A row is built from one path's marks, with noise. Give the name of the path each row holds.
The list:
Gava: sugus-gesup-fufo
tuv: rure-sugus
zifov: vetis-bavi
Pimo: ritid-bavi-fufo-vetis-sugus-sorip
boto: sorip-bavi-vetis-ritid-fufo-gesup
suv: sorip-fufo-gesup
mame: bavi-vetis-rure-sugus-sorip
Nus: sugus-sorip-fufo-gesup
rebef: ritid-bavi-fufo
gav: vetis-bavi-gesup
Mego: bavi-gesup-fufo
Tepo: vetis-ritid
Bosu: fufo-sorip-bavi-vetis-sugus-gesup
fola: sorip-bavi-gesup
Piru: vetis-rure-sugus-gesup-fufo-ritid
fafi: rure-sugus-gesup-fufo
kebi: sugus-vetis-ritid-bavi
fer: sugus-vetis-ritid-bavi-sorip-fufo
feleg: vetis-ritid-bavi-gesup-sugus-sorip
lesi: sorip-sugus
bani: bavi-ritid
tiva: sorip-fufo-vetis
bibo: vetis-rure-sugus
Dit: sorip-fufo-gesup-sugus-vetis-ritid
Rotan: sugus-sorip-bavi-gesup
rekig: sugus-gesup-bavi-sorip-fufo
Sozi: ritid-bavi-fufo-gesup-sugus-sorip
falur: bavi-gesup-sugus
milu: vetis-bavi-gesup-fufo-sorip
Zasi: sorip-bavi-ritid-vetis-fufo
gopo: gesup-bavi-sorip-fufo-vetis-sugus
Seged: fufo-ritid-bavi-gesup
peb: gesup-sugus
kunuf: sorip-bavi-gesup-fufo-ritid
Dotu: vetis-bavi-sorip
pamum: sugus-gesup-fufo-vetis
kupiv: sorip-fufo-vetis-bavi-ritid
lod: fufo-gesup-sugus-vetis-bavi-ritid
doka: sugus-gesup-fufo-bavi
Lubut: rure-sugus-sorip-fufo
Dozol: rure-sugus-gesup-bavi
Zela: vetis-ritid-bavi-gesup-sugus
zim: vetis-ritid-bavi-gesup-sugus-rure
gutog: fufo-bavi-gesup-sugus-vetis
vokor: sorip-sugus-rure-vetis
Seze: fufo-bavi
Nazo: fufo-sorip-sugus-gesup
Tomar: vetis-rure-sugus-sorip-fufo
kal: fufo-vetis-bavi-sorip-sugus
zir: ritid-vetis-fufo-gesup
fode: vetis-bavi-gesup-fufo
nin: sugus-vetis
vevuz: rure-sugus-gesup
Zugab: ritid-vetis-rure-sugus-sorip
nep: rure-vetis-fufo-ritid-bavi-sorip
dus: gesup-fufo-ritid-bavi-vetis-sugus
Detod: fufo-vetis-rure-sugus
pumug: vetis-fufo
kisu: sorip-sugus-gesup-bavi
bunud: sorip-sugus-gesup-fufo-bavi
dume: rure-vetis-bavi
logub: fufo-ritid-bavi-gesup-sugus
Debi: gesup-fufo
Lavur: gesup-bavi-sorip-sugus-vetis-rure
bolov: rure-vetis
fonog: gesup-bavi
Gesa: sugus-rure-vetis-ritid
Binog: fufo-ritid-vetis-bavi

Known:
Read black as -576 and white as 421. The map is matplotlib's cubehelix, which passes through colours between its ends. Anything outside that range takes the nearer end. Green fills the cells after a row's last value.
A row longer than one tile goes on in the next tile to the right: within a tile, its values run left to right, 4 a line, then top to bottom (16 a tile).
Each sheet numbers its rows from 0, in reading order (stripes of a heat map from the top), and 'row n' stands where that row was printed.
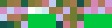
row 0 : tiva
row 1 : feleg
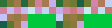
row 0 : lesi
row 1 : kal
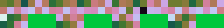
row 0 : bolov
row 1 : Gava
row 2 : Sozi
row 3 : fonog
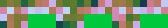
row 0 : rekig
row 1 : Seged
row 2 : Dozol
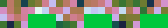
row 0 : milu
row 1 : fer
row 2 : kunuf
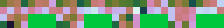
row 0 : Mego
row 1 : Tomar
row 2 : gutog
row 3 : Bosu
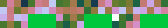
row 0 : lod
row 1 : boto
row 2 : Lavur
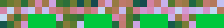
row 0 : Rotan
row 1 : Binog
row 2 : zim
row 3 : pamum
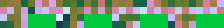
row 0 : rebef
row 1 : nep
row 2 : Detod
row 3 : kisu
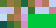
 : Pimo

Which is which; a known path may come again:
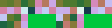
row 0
Seze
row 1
gutog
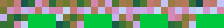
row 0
Gesa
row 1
fola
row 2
pamum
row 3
tuv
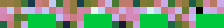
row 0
Dozol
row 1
milu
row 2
suv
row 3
Sozi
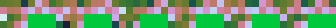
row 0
dume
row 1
Mego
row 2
logub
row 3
gav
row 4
bibo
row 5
Zugab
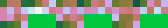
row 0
Lubut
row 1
Gava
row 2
Dotu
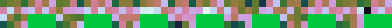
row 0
Rotan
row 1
Tepo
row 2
Nazo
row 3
Nus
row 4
dus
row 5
feleg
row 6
doka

